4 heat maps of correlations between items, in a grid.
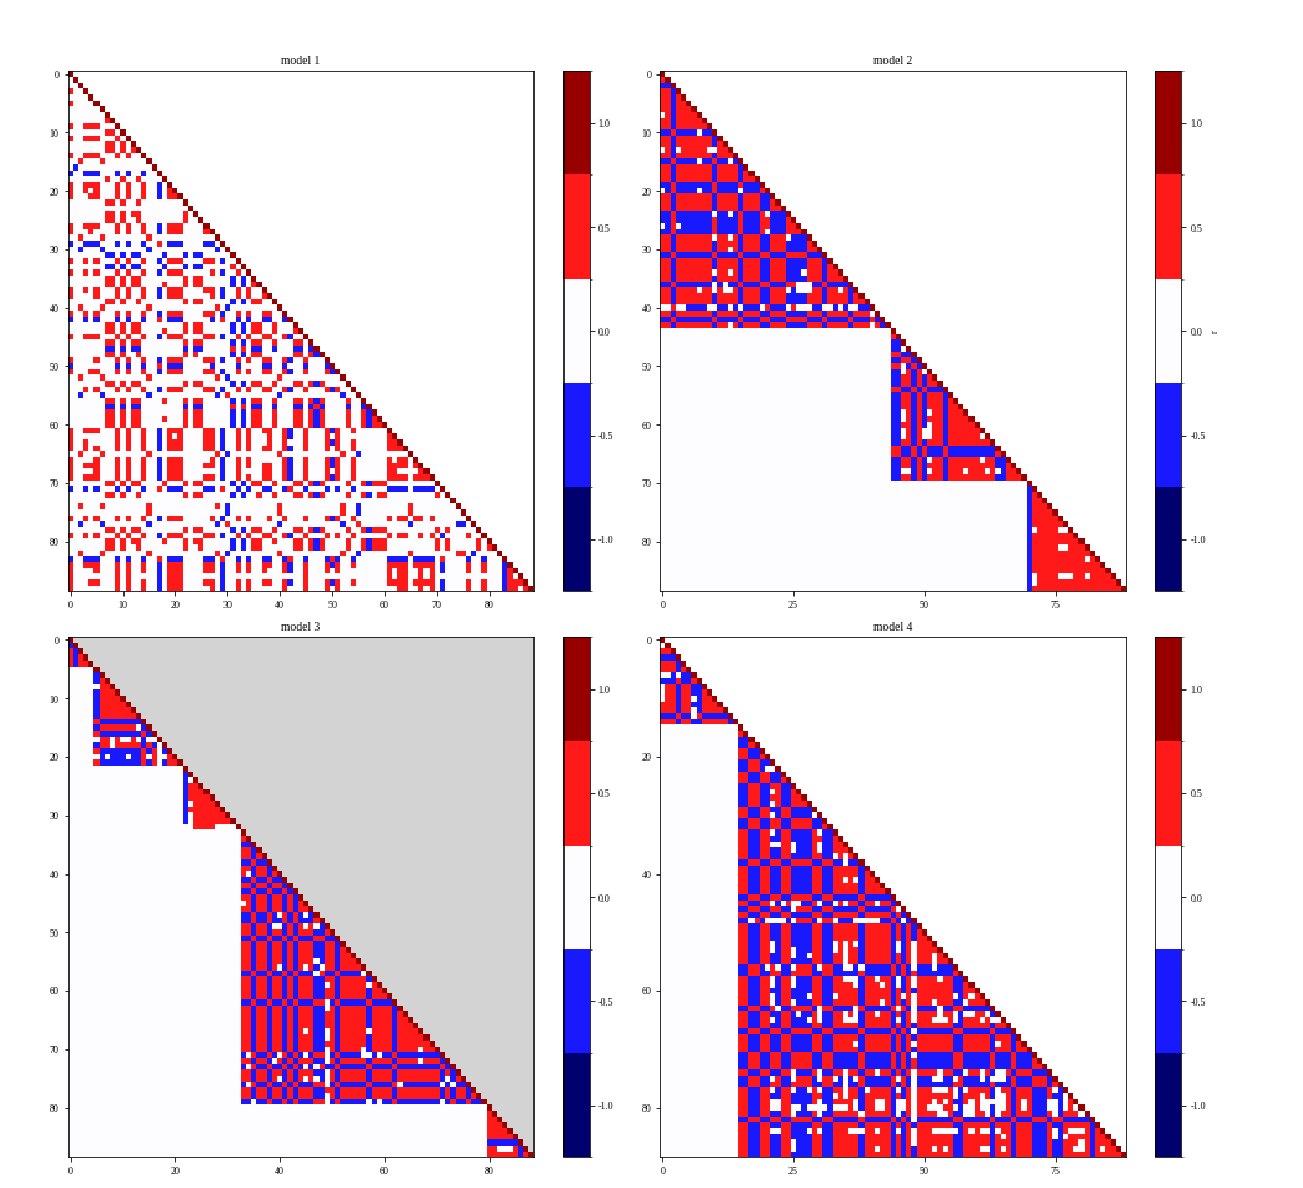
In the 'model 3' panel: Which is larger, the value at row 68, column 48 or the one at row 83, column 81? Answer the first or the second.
the second
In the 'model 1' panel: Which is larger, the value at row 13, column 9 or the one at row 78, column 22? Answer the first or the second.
the second
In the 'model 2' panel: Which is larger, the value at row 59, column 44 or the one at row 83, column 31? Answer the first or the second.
the second
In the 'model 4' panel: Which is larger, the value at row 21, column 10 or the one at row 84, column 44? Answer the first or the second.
the first
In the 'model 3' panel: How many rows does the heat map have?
89
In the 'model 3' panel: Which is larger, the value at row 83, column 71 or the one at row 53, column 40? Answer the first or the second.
the second
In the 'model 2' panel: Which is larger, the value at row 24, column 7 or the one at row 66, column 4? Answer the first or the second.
the second
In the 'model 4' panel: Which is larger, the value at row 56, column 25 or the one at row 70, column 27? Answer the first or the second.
the first
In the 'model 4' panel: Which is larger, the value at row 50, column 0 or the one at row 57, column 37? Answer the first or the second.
the first
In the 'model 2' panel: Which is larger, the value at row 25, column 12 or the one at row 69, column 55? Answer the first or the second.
the second
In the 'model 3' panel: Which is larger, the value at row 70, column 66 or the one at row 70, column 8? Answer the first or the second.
the first
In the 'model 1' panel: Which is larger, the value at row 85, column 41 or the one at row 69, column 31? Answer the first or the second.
the first
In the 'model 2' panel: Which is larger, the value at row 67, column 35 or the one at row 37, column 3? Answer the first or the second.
the second
